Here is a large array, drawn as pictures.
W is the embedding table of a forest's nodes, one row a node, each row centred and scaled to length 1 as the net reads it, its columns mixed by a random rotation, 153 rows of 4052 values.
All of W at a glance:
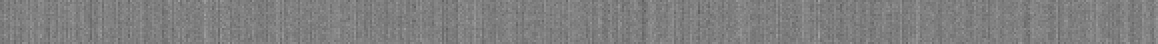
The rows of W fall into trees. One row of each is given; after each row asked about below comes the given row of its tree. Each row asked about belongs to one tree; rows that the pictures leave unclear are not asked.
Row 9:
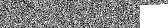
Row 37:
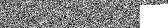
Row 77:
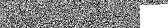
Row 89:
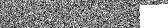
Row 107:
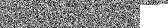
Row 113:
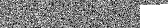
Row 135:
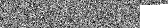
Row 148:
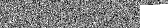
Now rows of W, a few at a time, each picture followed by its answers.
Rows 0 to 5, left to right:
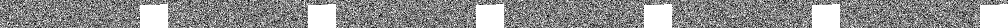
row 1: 148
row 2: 113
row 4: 113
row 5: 107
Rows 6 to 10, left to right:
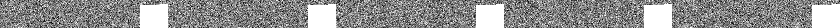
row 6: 107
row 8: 135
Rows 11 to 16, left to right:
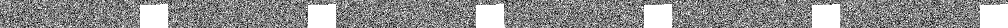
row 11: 9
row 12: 135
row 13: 37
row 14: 135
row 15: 77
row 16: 77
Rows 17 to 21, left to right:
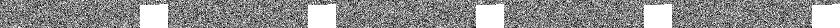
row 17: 107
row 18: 107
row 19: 37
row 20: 113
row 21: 37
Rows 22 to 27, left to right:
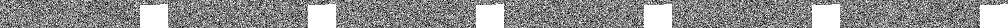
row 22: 148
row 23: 89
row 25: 107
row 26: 77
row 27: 37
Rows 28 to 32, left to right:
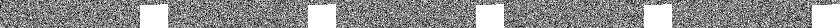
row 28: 135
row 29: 113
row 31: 89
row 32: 148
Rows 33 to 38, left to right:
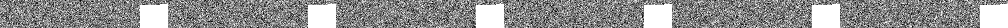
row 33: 113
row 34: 107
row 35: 37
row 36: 135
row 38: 9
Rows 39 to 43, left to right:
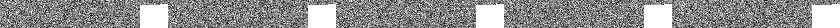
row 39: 77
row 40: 77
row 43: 77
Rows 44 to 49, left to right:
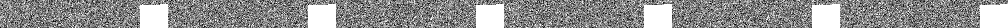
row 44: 77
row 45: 113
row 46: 9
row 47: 148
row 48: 9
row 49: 113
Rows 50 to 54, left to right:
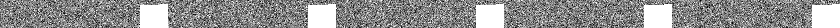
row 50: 107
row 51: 135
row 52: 9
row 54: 107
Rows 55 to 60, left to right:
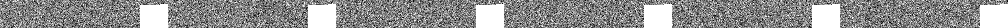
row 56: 148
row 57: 77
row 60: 107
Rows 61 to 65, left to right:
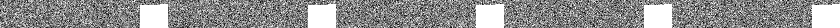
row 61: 135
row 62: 89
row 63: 107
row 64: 113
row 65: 113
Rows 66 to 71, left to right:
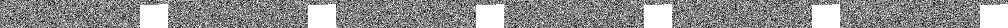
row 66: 107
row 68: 135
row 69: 113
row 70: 113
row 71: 77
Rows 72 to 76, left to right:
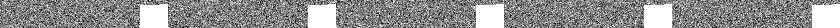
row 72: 107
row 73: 89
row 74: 135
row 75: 37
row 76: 77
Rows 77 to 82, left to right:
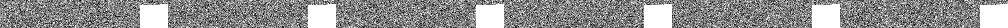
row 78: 107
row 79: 107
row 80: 113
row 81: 9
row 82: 9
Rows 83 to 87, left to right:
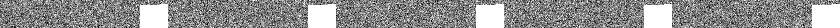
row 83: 89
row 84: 148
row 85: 9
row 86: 77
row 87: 107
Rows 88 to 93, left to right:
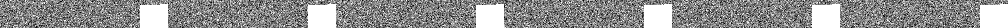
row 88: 113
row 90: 77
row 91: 135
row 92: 107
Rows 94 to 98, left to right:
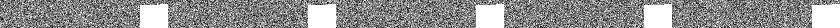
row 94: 135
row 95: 148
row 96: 77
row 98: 9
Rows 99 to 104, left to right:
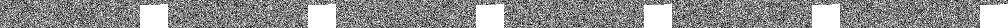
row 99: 9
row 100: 107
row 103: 37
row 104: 9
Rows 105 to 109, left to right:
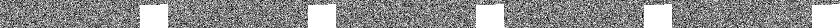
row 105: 113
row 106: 113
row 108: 135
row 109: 9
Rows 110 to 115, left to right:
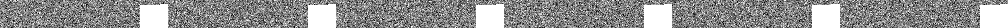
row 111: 77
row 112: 77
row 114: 89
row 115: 113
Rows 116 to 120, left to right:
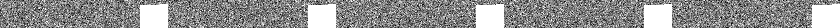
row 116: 9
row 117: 148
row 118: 113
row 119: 113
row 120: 107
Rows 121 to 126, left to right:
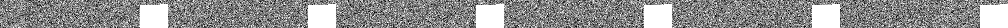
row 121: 107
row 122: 113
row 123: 37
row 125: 113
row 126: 9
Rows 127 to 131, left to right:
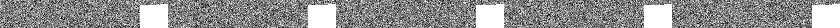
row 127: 113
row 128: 107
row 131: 37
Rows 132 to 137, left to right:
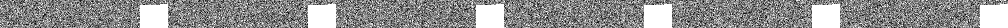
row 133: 148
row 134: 148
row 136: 9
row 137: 107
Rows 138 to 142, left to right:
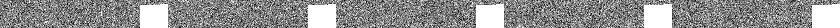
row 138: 9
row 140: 148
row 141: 107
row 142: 9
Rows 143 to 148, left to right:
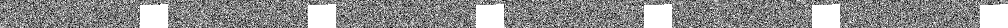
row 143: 135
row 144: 113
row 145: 107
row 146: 135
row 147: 9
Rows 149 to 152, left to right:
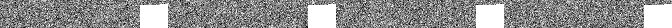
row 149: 9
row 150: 37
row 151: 9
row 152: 113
